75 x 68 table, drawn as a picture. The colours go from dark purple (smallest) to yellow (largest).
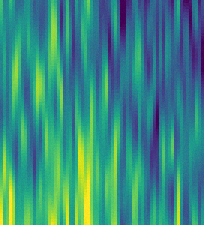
The values follow a bell shape. The top right is the ninth with the lowest average. Neither half mirrors the other. There is an overall slope up to the bottom left.
